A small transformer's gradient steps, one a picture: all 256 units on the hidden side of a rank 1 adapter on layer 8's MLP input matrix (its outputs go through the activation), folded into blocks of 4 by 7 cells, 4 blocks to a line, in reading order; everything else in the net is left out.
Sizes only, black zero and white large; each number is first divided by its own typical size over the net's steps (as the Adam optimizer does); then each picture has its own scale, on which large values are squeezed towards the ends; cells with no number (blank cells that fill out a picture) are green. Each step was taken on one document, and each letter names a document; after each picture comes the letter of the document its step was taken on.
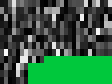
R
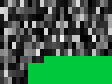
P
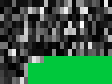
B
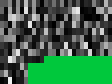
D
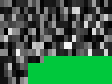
D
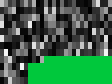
D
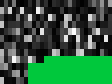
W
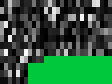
R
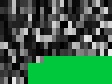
B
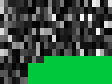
R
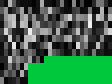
P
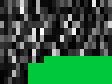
W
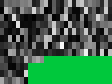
B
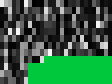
D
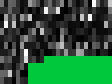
R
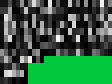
P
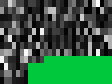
R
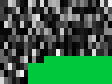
P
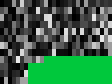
B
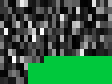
W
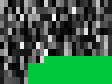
D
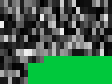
D
